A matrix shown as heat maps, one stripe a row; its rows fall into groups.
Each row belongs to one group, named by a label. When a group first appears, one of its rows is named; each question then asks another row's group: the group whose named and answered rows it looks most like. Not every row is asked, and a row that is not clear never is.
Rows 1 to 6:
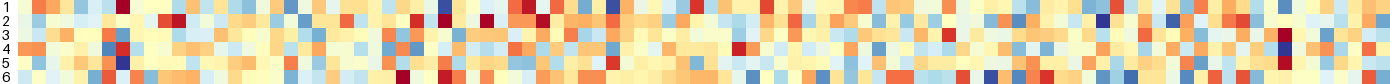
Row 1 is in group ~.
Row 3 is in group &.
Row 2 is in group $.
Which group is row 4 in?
~
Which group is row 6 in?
$
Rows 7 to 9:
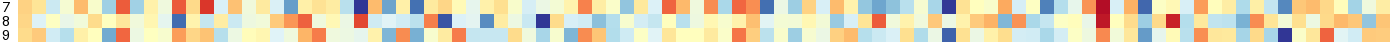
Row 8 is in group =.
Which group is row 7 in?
~
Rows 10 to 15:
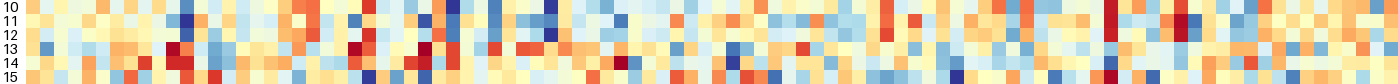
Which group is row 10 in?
=
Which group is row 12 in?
=
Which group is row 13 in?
$
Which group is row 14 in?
$
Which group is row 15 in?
~
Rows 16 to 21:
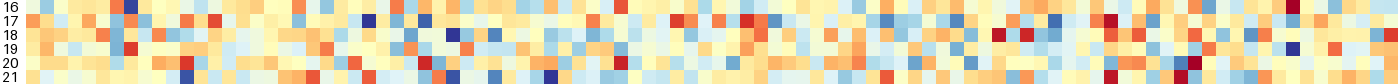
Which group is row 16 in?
&
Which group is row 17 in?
~
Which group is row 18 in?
=
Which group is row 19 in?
~
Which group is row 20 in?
$
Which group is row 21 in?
=
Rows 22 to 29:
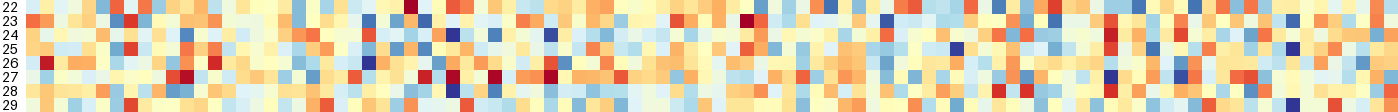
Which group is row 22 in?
$
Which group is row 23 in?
~
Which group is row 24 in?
=
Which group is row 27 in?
$
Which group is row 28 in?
=
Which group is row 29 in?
~
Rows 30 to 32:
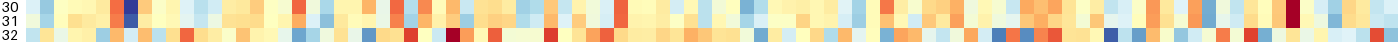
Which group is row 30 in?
&
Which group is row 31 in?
&
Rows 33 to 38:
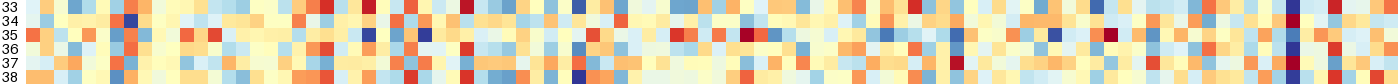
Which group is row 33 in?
~
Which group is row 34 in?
&
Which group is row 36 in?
~
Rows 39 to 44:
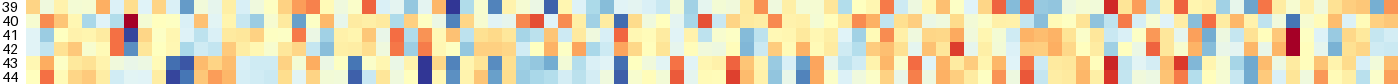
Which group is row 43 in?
=
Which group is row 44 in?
=
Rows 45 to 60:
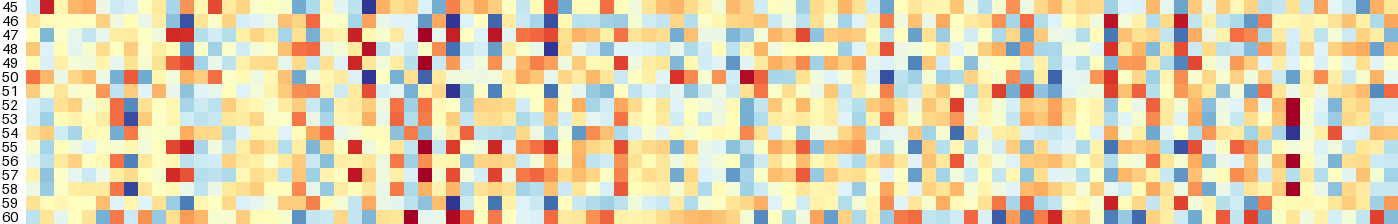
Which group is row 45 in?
$
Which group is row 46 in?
=
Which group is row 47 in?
$
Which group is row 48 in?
=
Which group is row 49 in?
$
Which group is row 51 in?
=
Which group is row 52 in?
&
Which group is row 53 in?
&
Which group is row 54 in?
~
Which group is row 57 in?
$
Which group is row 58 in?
&
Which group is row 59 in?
=
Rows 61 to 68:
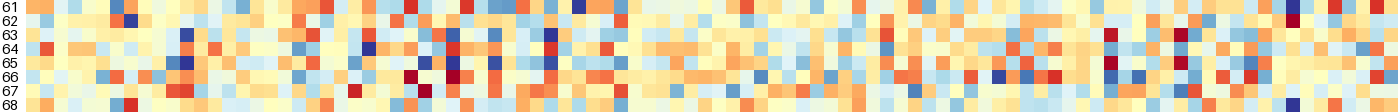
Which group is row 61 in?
~
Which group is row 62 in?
&
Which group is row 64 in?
$
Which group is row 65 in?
=
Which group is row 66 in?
$
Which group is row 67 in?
$
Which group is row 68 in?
~
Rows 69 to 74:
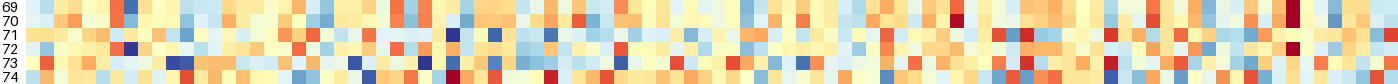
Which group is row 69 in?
&
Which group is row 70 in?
&
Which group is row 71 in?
=
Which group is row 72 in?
&
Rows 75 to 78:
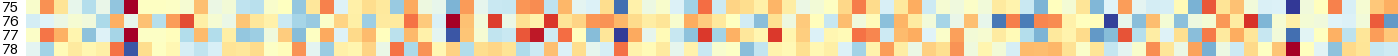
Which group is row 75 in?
~
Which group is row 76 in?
$
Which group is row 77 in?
~
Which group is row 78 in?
&
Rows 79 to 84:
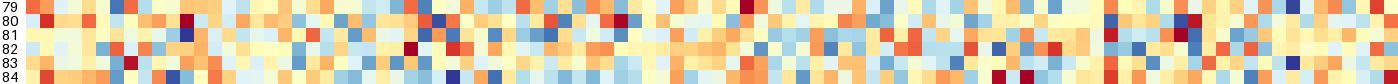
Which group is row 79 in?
~
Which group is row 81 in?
=
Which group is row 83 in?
~
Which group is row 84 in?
=
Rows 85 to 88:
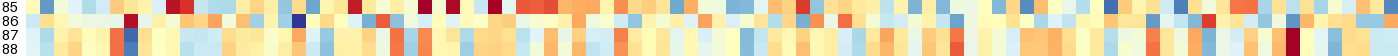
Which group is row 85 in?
$
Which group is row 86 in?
~
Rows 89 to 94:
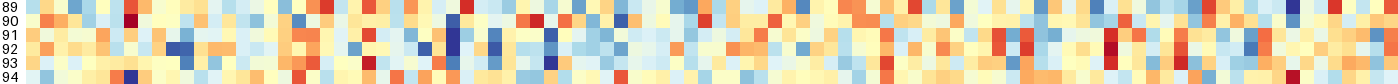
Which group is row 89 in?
~
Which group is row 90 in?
~
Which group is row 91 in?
=
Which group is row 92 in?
=
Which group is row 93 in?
=
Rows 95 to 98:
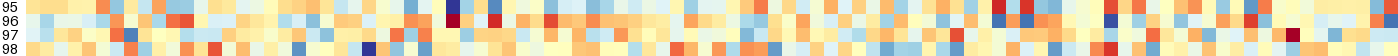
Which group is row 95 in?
=
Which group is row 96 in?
$
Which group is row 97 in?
&
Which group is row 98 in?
~
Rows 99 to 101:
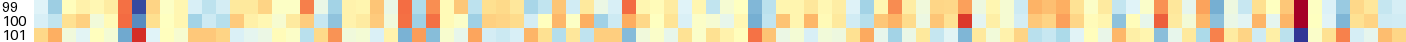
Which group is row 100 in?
&
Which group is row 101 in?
~
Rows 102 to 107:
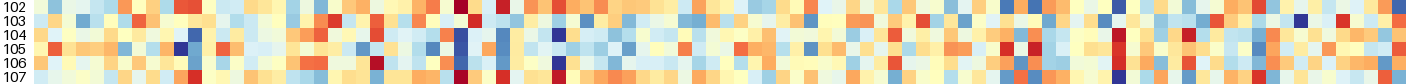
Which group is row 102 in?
$
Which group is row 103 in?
~
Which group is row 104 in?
=
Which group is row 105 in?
=
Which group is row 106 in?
=
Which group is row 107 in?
$
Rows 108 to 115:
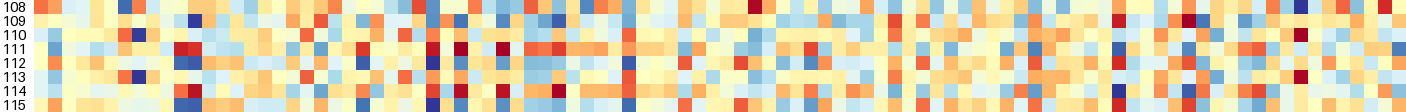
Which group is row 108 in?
~
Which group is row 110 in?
&
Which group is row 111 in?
$
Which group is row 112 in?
=
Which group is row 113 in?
&
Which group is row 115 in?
=
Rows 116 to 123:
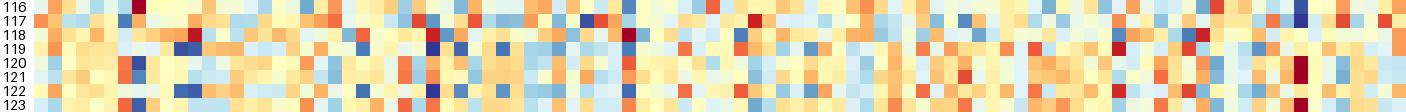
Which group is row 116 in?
~
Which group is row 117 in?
~
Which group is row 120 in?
&
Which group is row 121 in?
&
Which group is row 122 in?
=
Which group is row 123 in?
&
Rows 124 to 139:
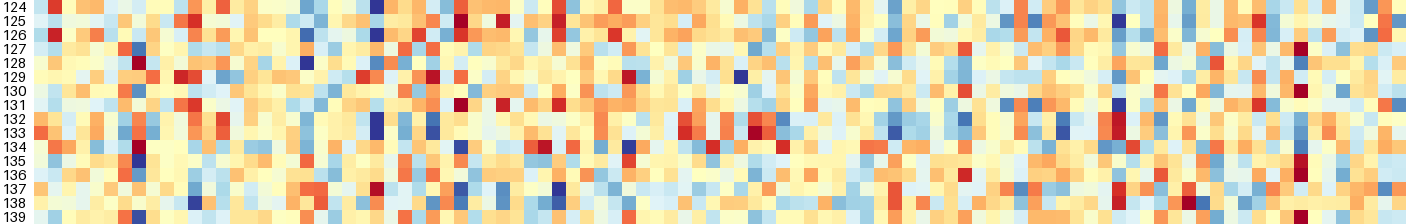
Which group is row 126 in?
$
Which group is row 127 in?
&
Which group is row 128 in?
~
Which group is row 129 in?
$
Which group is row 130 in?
&
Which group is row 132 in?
~
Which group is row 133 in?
~
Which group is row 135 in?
&
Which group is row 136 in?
&
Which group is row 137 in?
=
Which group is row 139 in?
&
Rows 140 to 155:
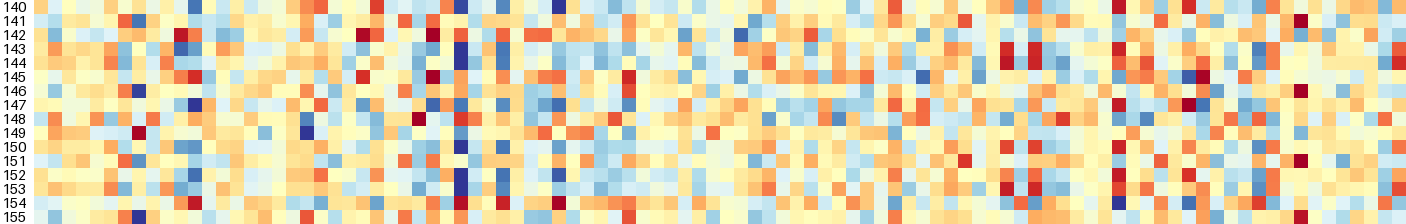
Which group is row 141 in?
&
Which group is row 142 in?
$
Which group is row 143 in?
=
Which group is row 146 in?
&
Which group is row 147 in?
=
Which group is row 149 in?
~
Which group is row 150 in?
=
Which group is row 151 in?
&
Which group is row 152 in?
=
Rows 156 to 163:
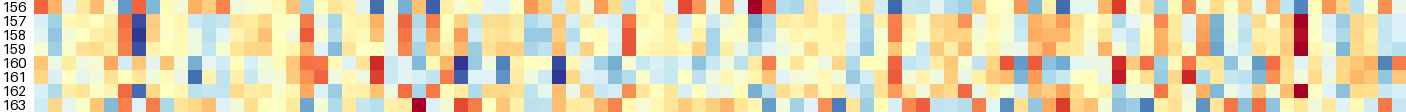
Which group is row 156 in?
~
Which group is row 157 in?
&
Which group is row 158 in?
&
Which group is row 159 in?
&
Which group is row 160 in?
=
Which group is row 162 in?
&
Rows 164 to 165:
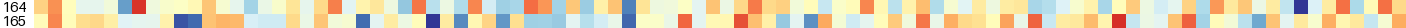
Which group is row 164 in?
~
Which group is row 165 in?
=
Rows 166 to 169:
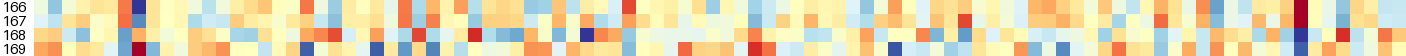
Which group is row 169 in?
~
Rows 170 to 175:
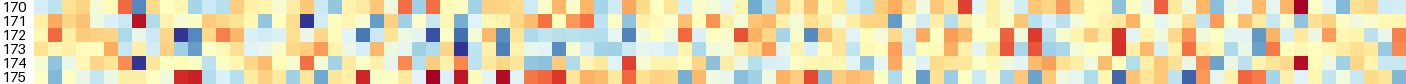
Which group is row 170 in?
&
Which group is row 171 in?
~
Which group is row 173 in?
=
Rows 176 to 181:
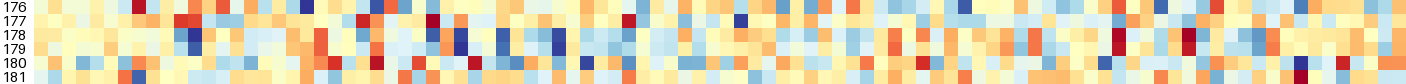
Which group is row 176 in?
~
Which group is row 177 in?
$
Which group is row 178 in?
=
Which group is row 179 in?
=
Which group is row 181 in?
&
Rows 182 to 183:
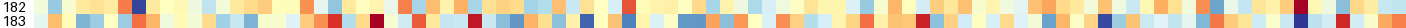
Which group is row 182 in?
&
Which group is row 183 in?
~
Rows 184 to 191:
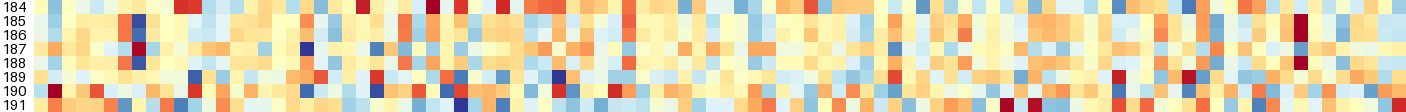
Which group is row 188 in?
&
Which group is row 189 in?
=
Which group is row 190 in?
$
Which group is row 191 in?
=
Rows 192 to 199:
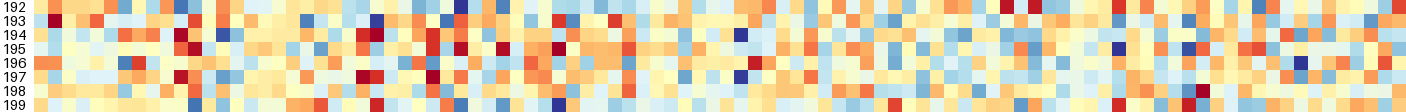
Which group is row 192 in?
=
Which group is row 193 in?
$
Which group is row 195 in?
$
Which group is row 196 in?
~
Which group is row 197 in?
$
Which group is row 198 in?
$
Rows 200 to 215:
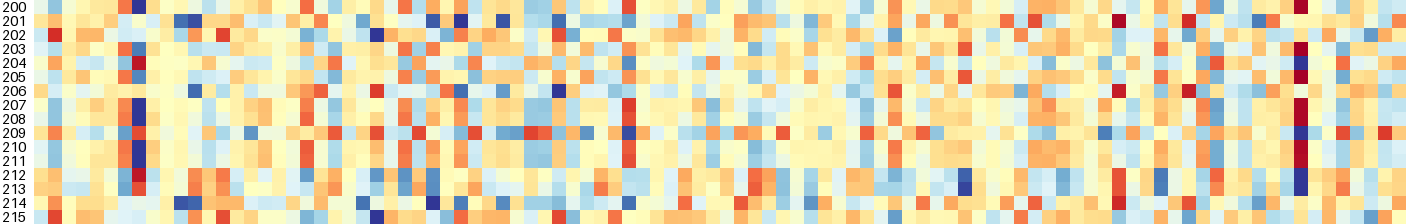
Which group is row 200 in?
&
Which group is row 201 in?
=
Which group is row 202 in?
$
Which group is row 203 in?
&
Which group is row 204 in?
~
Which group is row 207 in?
&
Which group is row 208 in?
&
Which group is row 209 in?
~
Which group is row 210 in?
&
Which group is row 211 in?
&
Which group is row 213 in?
~
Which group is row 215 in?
$
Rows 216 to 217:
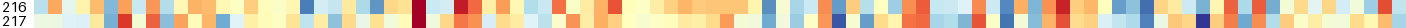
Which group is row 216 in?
$
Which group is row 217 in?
$
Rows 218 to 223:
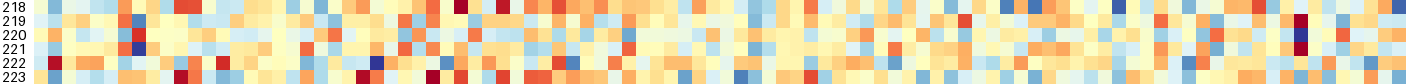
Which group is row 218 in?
$
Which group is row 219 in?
&
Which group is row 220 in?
~
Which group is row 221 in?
&
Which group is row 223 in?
$
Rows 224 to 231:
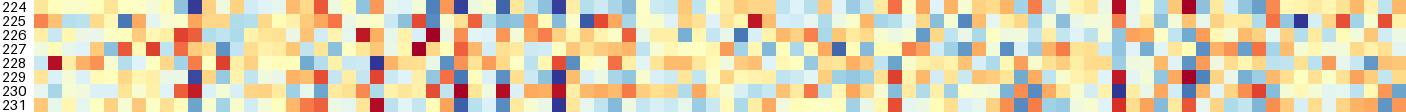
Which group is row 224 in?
=
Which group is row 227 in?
$
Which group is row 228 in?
$
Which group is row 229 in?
=
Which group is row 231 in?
=
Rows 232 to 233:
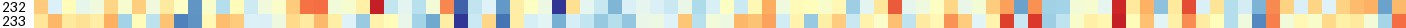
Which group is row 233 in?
=
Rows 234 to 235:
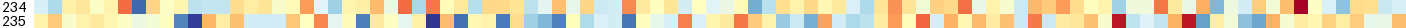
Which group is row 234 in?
&
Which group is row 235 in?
=
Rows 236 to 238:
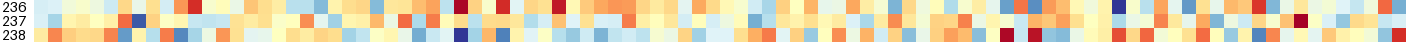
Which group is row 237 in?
&
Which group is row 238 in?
=
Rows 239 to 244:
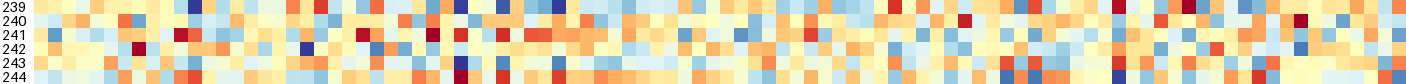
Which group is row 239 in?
=
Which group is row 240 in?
&
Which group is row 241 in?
$
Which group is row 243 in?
=
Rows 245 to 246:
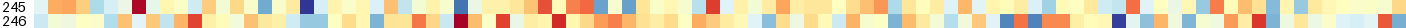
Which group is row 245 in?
~
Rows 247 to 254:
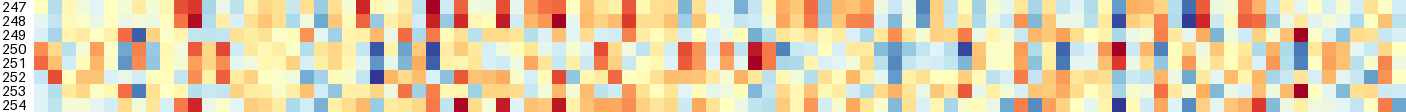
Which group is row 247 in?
$
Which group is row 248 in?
$
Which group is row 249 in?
&
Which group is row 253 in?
&
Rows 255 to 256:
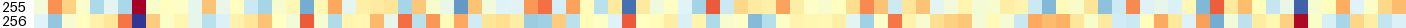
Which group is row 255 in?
~
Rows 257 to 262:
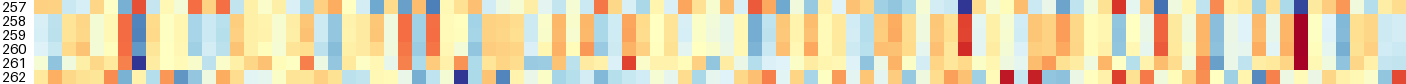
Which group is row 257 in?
~
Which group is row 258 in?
&
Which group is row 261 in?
&
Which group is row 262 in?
=
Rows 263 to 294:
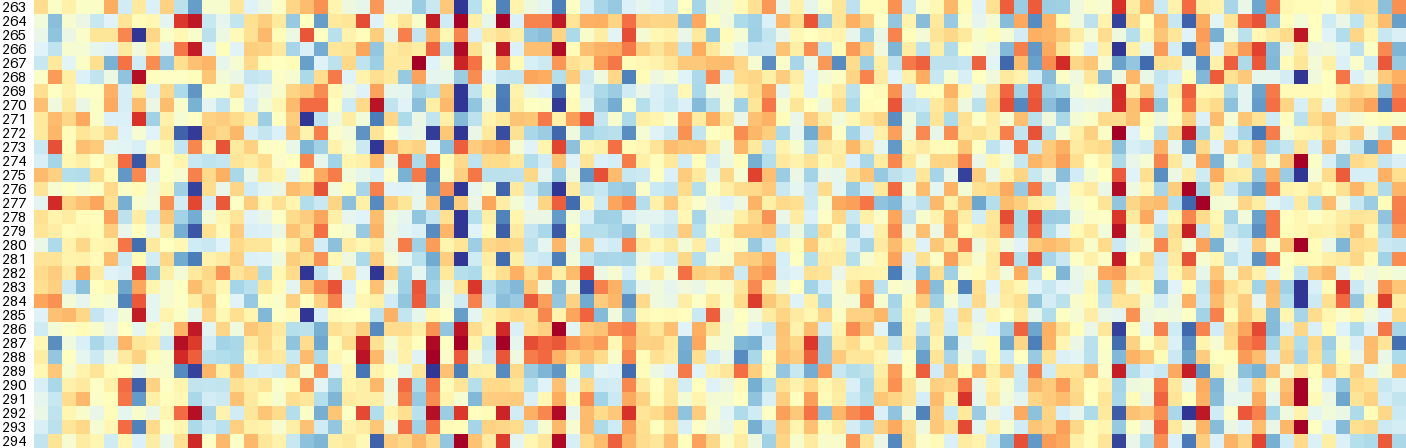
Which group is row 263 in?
=
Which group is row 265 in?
&
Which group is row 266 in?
$
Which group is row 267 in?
$
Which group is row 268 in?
~
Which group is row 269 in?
=
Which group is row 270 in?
=
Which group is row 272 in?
=
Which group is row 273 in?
$
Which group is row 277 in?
$
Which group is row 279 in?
=
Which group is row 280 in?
&
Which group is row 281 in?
=
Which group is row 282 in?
~
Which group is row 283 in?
~
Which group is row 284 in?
~
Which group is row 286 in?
$
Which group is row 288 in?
$
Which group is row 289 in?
=
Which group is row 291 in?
&
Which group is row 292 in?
$
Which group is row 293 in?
&
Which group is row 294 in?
$
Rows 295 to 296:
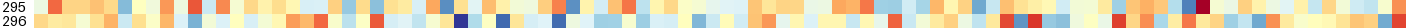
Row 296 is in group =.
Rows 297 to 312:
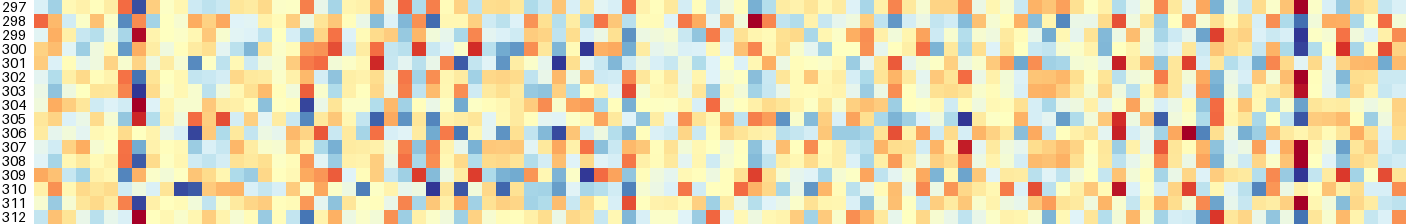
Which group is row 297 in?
&
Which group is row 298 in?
~
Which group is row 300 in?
~
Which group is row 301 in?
=
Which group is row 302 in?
&
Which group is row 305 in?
~
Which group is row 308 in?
&
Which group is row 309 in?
~
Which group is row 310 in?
=
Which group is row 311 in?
&
